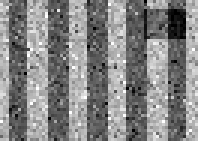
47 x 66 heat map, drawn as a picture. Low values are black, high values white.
Ninth with the lowest average: top right. Slope: none. Stripes: upright, repeating 5 times. Odd patch: lower, in the top right.
